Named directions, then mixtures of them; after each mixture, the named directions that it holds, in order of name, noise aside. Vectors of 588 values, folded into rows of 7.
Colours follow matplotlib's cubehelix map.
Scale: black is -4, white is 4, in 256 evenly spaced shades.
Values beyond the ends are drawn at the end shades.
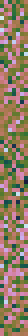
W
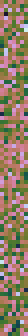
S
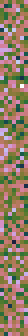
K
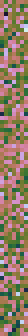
S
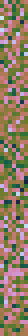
W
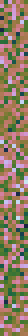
W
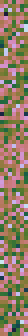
S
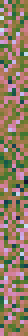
W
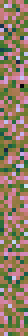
K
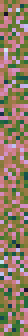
K, S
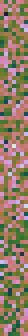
S, W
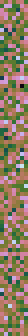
K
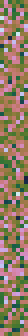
S, W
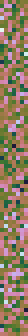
K, W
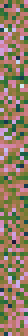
K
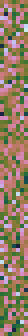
S, W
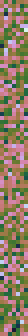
S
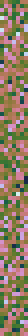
S, W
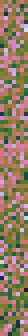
S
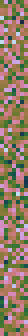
K, W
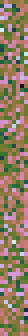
K, W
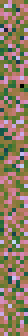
K
